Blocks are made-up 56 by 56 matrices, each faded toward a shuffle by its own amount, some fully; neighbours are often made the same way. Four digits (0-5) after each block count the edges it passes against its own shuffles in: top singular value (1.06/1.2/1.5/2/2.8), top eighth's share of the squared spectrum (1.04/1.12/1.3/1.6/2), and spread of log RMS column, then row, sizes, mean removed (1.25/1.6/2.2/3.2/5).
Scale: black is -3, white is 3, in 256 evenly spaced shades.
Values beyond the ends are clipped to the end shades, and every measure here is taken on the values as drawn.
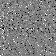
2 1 0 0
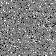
0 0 0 0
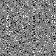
3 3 2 1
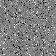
1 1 0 0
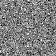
2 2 0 0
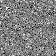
0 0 0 0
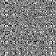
4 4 2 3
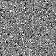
2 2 1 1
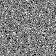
1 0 0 0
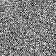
2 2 0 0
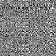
4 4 2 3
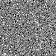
2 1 0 0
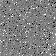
0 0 0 0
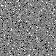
1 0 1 0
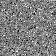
0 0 0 0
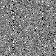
1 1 1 0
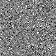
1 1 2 0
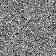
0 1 1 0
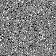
1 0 0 0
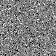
0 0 1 0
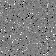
1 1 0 0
